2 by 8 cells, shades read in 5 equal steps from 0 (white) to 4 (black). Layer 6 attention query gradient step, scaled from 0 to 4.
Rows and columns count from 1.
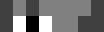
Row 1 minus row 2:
0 2 -1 2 0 0 -1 0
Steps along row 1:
down up down same same same up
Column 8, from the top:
3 3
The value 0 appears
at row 2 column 2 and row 2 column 4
